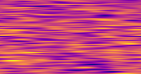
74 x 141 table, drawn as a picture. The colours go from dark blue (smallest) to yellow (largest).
There is no overall slope. The grain runs across in streaks. Neither half mirrors the other. On average the colour sits 50% of the way up the scale.
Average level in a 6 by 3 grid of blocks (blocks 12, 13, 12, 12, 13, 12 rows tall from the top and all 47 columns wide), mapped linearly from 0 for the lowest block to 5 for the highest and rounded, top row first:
111 / 212 / 323 / 122 / 514 / 301
